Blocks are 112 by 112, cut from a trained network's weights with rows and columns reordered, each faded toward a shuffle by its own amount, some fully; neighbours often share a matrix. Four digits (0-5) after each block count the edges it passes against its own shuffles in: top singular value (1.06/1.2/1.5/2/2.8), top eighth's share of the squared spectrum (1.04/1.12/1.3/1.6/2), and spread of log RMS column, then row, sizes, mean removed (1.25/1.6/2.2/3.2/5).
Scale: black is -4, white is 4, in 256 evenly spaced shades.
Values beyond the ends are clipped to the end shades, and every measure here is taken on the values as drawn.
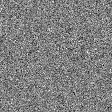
0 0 0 0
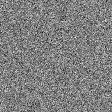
2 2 0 0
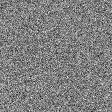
0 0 0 0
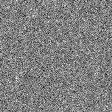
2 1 0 0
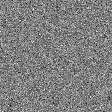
0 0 0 0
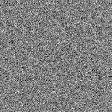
3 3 1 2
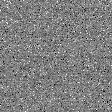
1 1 1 0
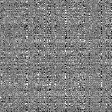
4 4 4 0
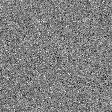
0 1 0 0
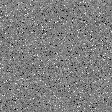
0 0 0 0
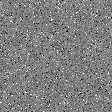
0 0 0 0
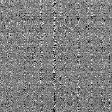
3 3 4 0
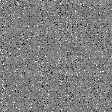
2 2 2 0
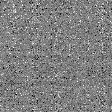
2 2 2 0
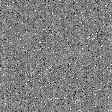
1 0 0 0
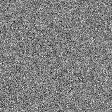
1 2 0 0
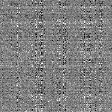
4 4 4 0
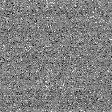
2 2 2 0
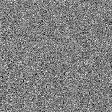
2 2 1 1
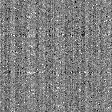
4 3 1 2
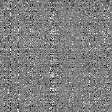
3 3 3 0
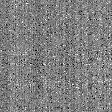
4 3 0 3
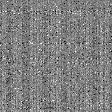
4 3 0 3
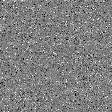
1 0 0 0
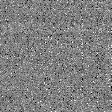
2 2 2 0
